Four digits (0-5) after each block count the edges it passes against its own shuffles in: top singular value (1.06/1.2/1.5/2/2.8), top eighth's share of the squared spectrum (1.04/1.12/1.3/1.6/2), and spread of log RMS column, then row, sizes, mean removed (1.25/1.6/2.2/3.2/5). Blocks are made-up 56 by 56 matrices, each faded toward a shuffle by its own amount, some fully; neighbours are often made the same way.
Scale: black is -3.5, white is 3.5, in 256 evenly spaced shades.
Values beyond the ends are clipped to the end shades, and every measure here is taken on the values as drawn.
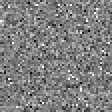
0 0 0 0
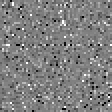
3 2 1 1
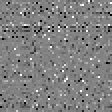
3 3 0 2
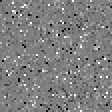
0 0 0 0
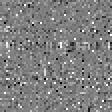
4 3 1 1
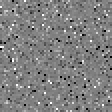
0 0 0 0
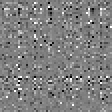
4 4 3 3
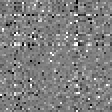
4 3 2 2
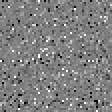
2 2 0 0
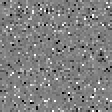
2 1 0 0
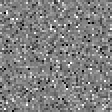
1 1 0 0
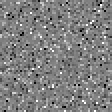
1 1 0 0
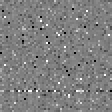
3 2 0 0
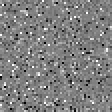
2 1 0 0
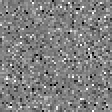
1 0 0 0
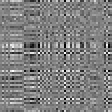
5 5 4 4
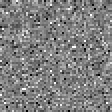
3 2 1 0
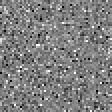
1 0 0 0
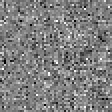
4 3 1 2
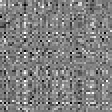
5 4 3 3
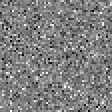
2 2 0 0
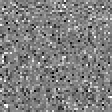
3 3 1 1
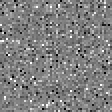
3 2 0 1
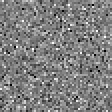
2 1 0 0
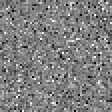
0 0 0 0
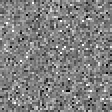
2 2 0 0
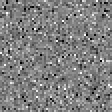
1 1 0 0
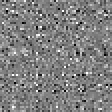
4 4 2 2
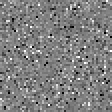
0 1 0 0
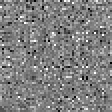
3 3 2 2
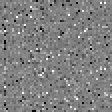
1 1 1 0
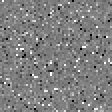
0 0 0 0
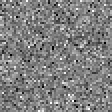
0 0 0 0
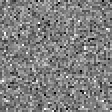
0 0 0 0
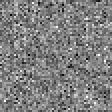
0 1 2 0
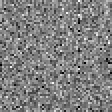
1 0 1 0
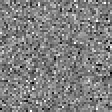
0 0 1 0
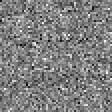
0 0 0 1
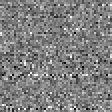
1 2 0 3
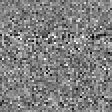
1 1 0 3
